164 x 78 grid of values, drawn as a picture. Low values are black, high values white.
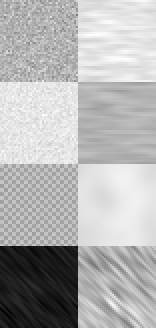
The table splits into 4 rows of 2 panels. Panel 1,1: high, fine-grained. Panel 1,2: very high, streaked across, faint in contrast. Panel 2,1: very high, fine-grained, faint in contrast. Panel 2,2: high, streaked across, faint in contrast. Panel 3,1: high, checkered. Panel 3,2: very high, smooth, faint in contrast. Panel 4,1: very low, slanting down to the right, faint in contrast. Panel 4,2: high, slanting down to the right.
